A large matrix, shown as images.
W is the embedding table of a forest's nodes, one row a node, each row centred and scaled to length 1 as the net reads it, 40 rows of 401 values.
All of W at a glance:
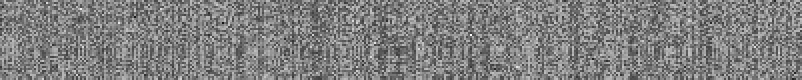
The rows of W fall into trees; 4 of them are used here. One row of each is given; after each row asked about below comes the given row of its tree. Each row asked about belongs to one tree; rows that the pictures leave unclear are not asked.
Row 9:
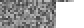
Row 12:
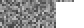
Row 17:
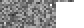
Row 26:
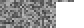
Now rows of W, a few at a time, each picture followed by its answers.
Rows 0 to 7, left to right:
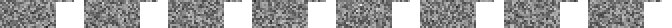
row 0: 12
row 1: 17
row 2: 26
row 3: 9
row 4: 17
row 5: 12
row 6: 26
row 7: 17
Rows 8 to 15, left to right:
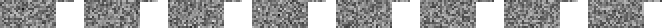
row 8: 9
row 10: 9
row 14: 9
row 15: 12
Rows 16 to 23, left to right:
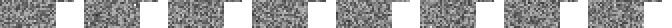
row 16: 9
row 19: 26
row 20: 12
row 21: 26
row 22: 17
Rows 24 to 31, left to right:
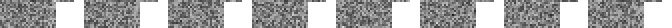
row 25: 26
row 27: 26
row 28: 17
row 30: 9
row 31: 26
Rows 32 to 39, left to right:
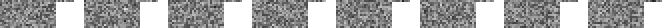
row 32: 9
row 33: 17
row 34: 9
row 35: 17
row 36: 26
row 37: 12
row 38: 26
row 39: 26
